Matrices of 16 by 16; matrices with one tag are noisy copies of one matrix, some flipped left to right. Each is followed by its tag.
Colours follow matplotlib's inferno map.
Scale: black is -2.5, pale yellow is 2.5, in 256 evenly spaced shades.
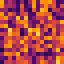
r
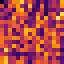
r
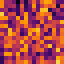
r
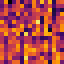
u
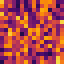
r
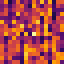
u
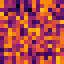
r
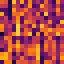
u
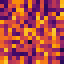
r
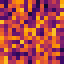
r
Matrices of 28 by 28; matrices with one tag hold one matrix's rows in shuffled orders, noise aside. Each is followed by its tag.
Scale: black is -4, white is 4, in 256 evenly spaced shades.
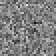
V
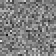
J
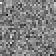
J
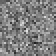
V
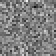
V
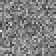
J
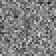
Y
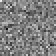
J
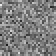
J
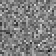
Y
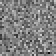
Y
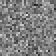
V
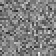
Y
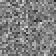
V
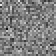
J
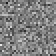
J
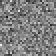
J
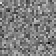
Y
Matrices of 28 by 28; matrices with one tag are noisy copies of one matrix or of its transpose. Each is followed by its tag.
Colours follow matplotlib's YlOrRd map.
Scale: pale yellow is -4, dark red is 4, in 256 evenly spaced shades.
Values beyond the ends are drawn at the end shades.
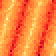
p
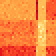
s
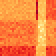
s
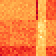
s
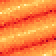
p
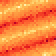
p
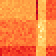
s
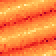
p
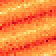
p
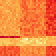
s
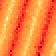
p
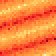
p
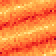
p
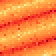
p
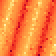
p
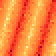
p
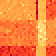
s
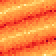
p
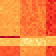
s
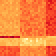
s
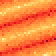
p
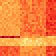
s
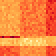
s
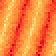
p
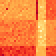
s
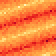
p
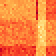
s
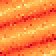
p
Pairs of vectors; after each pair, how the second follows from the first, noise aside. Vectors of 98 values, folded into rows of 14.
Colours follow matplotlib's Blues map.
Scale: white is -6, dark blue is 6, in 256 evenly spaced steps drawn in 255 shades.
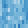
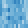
negated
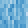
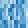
scaled up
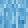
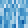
scaled up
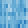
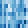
scaled up
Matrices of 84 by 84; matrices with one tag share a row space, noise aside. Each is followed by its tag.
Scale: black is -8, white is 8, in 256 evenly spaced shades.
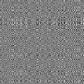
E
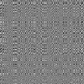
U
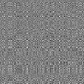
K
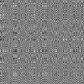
U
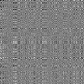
U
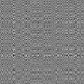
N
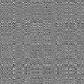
N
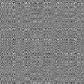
N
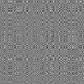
K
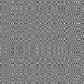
E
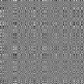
U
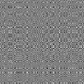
K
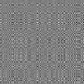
E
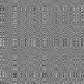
U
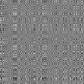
U
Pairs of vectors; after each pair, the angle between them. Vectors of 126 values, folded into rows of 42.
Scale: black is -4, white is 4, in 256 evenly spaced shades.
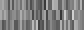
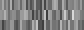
nearly parallel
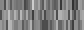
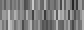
nearly parallel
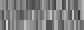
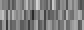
partly opposed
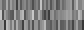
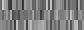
orthogonal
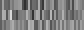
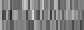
nearly opposite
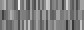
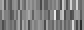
partly opposed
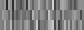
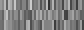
partly aligned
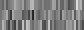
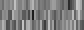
nearly parallel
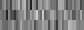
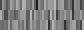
partly aligned
